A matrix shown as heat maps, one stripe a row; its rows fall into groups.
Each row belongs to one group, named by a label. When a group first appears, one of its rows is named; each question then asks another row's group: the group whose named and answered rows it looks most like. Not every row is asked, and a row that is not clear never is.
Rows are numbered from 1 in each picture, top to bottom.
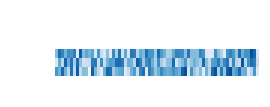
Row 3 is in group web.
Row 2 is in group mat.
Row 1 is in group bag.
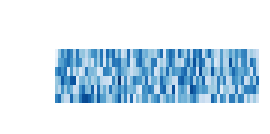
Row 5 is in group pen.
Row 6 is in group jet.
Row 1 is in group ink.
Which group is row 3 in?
web
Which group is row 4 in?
bag
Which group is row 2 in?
ink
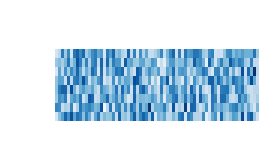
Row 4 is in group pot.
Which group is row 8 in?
bag
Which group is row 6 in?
web
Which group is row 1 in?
ink
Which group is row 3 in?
mat
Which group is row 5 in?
web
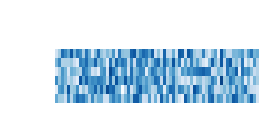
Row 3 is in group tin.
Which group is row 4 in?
jet
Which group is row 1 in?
bag
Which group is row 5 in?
ink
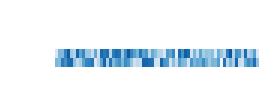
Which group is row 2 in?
pen
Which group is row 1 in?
ink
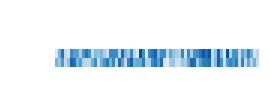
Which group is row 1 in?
tin
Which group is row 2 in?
tin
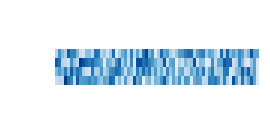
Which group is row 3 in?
mat
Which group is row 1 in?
bag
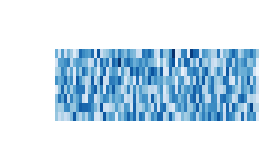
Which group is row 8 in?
tin
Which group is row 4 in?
mat
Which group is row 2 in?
ink
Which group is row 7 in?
pot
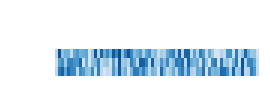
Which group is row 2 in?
bag
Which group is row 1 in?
ink
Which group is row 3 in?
bag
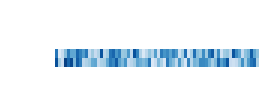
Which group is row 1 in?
pot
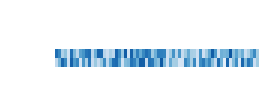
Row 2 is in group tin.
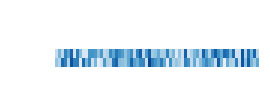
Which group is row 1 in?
mat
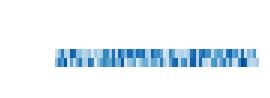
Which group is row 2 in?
web
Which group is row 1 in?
tin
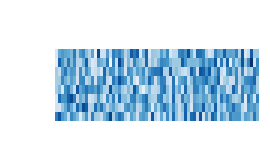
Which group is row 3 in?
tin
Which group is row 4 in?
pen
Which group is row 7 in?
pot
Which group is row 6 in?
bag
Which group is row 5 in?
pot
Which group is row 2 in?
bag
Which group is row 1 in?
bag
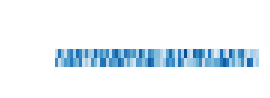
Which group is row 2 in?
mat
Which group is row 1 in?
ink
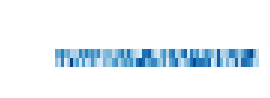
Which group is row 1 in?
pen
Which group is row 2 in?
tin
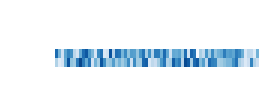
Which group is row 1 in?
jet
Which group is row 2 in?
pot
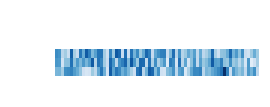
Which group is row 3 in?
mat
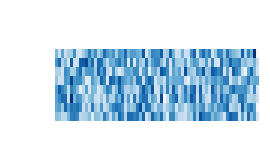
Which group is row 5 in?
web
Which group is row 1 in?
tin
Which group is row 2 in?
jet
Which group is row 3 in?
pot
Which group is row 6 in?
web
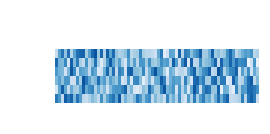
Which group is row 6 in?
mat
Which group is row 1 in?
ink
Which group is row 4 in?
pot
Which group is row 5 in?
pen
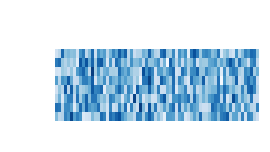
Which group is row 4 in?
pen
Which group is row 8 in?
mat
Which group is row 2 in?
jet
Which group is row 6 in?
pot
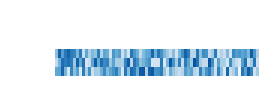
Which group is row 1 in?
bag
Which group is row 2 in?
ink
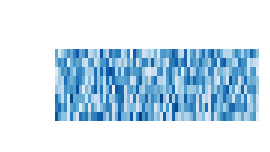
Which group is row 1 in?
pot
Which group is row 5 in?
mat
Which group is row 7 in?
web
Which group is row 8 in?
jet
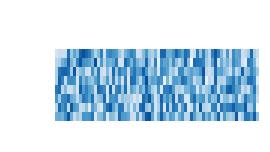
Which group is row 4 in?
bag
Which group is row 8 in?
pen
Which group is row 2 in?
pot
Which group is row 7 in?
web
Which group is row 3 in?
bag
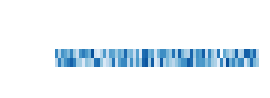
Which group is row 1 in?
pen
